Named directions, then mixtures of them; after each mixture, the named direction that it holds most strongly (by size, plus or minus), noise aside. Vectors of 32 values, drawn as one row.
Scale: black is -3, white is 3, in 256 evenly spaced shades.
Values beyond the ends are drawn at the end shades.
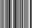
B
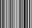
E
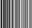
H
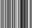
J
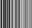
H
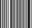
H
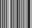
J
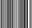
J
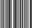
B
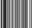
H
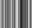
J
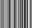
B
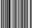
B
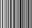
H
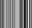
E
